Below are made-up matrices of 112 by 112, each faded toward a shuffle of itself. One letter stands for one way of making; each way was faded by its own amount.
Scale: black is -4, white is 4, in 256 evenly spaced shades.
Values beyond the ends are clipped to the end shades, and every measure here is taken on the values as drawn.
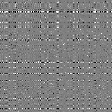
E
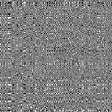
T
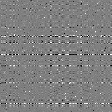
E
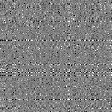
T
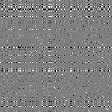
E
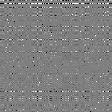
E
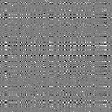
E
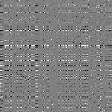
E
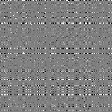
E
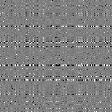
E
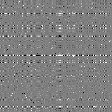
E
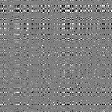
E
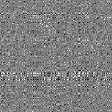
T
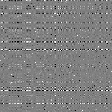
E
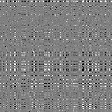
E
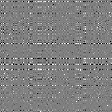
E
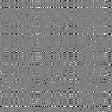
E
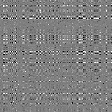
E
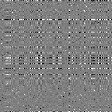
E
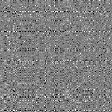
T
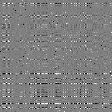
E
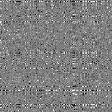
T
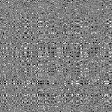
T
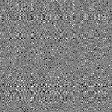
T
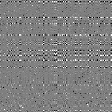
E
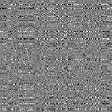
T
